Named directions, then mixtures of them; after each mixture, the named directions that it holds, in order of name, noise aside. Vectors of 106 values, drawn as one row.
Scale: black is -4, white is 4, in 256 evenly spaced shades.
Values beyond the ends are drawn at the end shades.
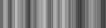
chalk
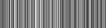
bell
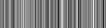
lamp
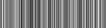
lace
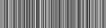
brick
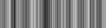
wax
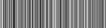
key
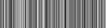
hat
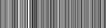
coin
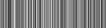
brick, coin, wax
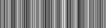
brick, chalk, wax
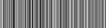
key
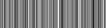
coin, lace, lamp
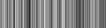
brick, chalk, key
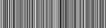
bell, brick, key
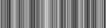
lamp, wax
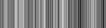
chalk, lamp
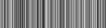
hat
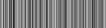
hat, key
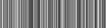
brick, hat, lace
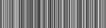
lace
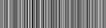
brick, coin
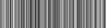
bell, key, lace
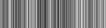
chalk, coin, lamp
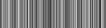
coin, lace, wax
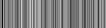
key, lace
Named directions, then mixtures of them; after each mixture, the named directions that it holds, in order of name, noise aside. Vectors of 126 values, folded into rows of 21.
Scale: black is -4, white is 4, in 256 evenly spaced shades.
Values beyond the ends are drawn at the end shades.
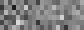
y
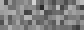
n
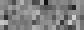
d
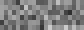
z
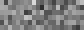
n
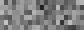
d, n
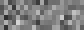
d, y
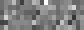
d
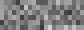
z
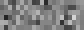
d, y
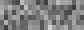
d, z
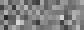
d, y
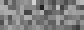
n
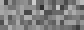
n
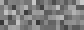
n, y
